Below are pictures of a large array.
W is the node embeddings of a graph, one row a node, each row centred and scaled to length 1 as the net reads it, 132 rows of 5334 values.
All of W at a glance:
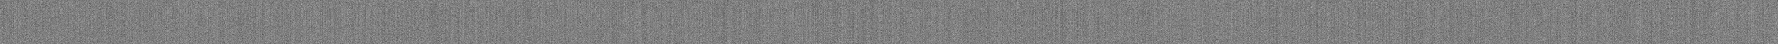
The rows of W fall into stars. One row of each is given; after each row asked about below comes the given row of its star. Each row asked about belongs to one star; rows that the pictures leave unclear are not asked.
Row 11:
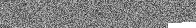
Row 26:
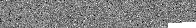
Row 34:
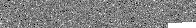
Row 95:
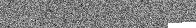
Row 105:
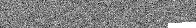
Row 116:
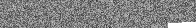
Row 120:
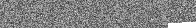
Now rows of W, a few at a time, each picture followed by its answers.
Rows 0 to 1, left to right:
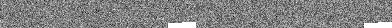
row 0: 11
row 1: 34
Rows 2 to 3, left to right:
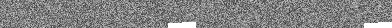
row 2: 26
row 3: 120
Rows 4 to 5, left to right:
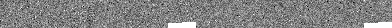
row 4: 26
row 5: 26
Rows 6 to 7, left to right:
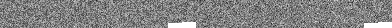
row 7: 120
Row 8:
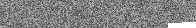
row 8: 120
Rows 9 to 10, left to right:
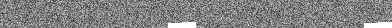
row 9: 26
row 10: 95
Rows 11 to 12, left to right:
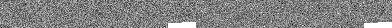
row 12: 95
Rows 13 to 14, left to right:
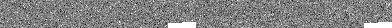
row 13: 34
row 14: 95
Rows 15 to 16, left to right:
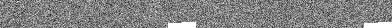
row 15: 120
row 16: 26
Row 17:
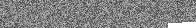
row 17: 26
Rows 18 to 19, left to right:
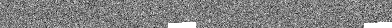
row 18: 95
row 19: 120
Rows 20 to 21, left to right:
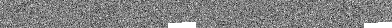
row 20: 11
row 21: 95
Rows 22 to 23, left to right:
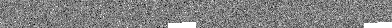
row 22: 34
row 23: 120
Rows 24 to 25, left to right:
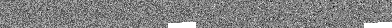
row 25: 116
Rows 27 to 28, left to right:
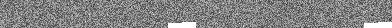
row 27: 34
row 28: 105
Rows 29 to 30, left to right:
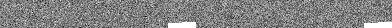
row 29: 105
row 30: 105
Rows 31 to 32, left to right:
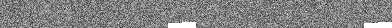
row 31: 11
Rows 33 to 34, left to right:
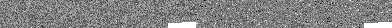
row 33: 105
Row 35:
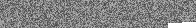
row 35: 34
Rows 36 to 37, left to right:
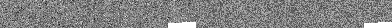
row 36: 105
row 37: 11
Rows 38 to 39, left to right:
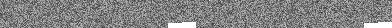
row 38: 116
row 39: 11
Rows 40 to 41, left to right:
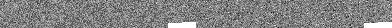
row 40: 105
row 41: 95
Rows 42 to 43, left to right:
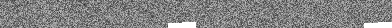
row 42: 11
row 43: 116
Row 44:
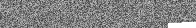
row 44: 116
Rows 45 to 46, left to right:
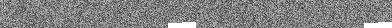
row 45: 105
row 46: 34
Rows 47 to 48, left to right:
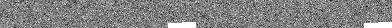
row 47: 116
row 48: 116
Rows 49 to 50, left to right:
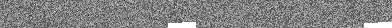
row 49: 34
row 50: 26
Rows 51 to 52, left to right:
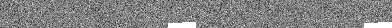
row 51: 11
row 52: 11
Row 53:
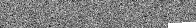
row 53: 105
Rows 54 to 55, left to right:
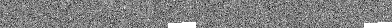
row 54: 116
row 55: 11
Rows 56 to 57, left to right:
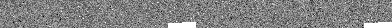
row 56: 26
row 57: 116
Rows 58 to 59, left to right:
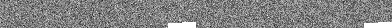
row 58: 120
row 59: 26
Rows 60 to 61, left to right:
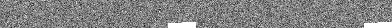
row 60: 116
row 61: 120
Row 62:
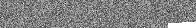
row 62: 116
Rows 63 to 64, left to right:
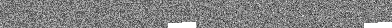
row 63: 95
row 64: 11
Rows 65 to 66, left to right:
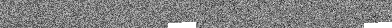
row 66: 120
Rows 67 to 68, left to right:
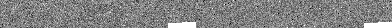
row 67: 105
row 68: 95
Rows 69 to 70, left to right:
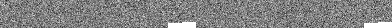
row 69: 120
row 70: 11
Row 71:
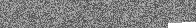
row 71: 105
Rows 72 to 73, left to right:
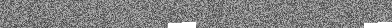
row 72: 116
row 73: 11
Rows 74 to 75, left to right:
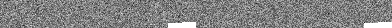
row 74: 120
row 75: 26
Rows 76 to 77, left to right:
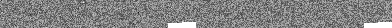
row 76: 95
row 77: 95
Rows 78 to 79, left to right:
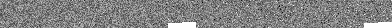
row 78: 95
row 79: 26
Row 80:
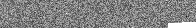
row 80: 11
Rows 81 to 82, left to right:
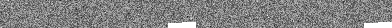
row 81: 26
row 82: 26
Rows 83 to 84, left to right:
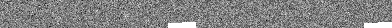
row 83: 105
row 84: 116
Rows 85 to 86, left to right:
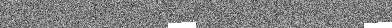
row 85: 120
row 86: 95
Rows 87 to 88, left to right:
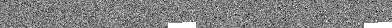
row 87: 120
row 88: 26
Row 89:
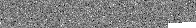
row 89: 34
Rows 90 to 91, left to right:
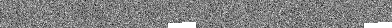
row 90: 11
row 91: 11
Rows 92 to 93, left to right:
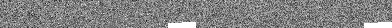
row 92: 105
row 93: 105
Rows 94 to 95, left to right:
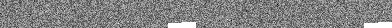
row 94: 116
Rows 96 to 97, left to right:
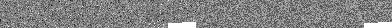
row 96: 26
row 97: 120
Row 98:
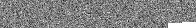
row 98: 11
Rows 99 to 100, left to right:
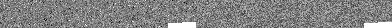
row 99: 34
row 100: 105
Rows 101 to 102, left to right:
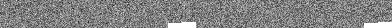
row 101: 120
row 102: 11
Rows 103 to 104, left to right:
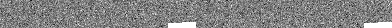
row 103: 95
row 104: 95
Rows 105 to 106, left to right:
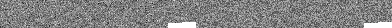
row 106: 120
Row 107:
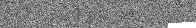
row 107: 26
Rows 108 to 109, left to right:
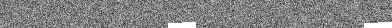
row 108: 120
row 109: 120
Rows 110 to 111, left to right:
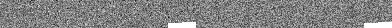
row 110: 95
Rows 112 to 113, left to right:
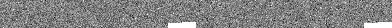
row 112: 105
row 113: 116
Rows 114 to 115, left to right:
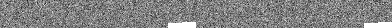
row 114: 105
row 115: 11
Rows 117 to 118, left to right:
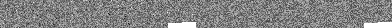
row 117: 34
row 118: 116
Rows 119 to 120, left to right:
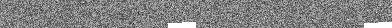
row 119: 34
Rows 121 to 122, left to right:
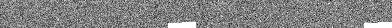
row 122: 116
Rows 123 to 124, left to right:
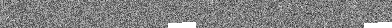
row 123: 120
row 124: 120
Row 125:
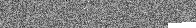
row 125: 34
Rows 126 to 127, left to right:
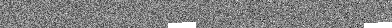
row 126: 120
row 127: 95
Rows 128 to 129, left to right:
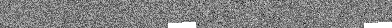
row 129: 105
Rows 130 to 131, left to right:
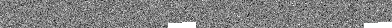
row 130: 120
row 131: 26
